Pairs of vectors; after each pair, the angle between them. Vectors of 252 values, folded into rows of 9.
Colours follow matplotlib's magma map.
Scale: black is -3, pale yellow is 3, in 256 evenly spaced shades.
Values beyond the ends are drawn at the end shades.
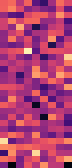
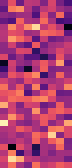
orthogonal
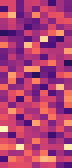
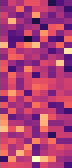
partly aligned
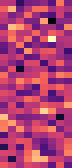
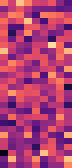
partly opposed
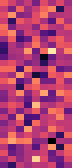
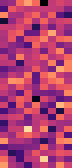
orthogonal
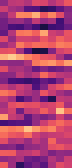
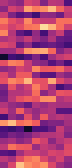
nearly opposite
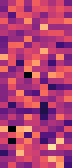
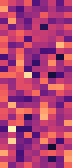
nearly opposite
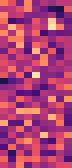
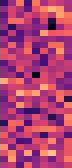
nearly opposite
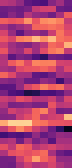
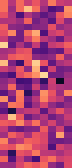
orthogonal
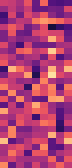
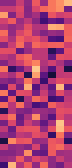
nearly opposite
